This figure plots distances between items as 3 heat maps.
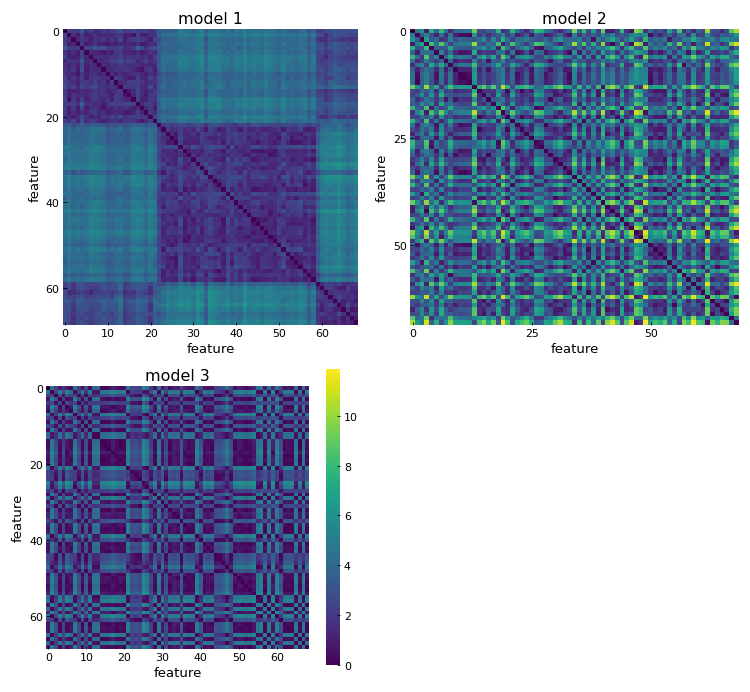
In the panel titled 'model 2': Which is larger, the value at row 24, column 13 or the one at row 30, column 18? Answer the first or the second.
the first
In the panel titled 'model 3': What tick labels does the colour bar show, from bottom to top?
0, 2, 4, 6, 8, 10
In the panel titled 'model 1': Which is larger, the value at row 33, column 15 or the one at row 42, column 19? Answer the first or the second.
the second
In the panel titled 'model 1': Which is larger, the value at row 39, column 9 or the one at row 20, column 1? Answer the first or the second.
the first
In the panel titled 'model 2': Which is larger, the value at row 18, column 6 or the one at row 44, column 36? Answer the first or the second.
the first
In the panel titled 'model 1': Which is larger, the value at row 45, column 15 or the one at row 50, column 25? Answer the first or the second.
the first
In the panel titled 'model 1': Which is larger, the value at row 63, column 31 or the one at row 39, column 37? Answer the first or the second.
the first
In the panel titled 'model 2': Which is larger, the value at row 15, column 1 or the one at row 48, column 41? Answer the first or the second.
the second
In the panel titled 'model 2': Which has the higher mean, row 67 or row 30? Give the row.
67
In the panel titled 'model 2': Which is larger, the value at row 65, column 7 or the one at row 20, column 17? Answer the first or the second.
the first
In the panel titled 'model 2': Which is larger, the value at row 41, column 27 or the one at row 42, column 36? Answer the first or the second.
the second
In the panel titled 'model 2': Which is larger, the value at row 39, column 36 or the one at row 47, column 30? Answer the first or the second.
the second
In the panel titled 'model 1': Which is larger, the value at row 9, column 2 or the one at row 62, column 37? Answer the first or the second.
the second
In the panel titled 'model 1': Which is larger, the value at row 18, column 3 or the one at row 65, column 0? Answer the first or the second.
the second
